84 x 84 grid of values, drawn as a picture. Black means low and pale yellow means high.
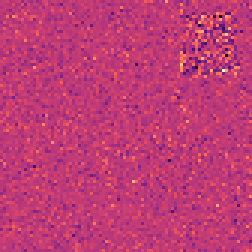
The top right is the roughest part. An odd patch, rougher than its surroundings, sits in the top right. The halves do not mirror each other. There is no overall slope. Overall the values sit about 50% of the way up the scale. Fine speckle covers the field. There are no regular stripes.
